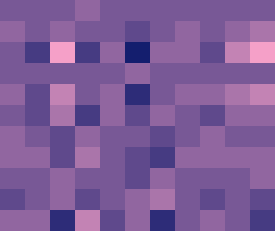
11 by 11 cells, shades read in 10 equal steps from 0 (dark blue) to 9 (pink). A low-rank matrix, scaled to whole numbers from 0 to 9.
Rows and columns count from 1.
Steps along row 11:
same down up down up down up up down down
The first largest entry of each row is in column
4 11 3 6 3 3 1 4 3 7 4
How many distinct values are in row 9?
3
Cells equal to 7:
4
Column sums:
48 42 52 46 46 36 43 48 45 52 54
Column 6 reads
4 3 0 5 1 3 4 3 3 5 5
